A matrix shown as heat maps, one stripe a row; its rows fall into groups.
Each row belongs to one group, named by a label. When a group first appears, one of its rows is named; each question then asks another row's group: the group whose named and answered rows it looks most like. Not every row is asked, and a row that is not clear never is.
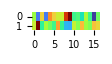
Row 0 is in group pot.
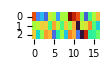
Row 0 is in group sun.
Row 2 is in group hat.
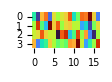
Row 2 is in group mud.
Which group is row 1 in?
pot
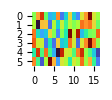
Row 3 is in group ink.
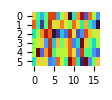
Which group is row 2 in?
hat
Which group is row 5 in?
hat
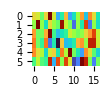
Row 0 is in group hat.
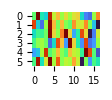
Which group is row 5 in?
pot
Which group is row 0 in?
pot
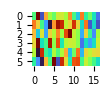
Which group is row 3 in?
pot
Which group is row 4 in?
mud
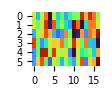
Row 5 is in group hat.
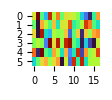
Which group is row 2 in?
mud
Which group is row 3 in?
pot
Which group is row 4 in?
mud
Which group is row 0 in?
pot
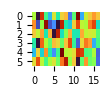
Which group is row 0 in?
mud
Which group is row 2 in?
ink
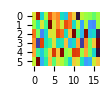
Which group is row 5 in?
pot
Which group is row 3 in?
mud
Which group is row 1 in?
pot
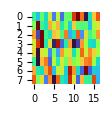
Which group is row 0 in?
sun
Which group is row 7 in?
ink
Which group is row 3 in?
ink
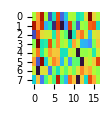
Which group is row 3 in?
pot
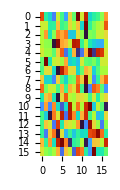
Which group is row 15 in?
hat
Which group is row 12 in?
ink
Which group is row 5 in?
pot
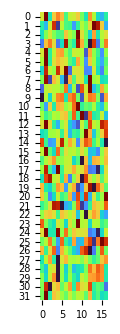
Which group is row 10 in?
pot
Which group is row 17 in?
pot
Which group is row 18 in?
ink
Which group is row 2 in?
hat
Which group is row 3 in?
hat
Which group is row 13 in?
sun
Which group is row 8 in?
sun
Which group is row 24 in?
pot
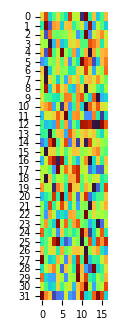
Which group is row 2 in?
mud
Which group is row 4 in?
mud
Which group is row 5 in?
sun
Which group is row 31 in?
ink
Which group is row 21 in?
mud
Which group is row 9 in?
hat
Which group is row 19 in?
pot
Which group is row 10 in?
ink
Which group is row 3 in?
ink
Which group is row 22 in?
mud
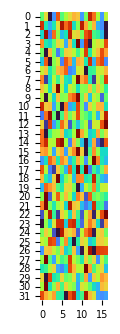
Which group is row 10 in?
ink
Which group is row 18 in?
hat
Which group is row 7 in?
sun
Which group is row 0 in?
ink
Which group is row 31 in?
mud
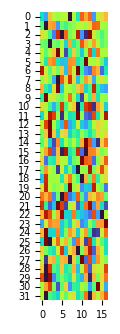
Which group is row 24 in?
pot
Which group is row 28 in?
mud
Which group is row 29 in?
mud
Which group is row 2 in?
ink
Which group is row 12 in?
ink
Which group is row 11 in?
hat
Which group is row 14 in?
sun
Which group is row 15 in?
ink
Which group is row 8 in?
hat
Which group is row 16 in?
sun
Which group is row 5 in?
mud
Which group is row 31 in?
mud
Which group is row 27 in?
sun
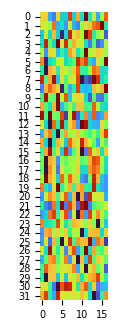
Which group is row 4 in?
mud
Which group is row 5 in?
sun
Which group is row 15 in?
ink
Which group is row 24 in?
ink
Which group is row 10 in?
hat
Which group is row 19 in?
hat
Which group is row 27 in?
sun
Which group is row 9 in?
pot
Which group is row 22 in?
sun
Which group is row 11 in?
mud
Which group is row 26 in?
mud
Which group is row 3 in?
pot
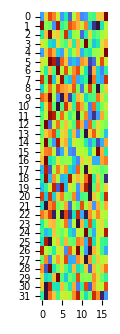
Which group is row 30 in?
mud
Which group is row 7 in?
mud
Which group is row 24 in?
sun
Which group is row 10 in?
hat
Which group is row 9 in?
ink
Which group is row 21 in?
sun
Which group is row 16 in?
pot
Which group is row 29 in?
hat
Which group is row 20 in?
mud
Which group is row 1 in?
pot
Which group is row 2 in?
ink
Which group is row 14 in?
pot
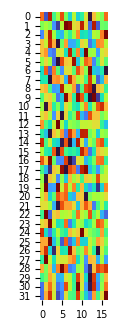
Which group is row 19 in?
pot
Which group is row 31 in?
hat
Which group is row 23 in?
ink
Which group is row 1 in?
hat
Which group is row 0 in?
mud
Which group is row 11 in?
ink
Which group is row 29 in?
hat
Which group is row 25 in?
ink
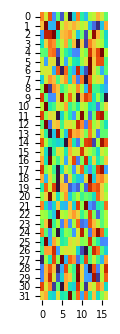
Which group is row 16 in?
mud
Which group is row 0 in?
ink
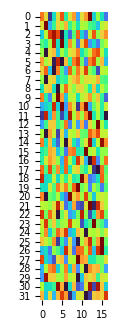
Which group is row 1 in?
pot
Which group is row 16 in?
hat
